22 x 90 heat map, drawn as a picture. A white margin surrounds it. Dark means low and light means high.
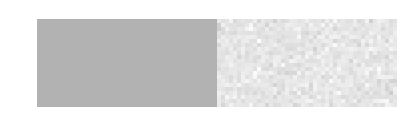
The table splits into one row of 2 panels. Panel 1,1: high, flat. Panel 1,2: very high, fine-grained, faint in contrast.
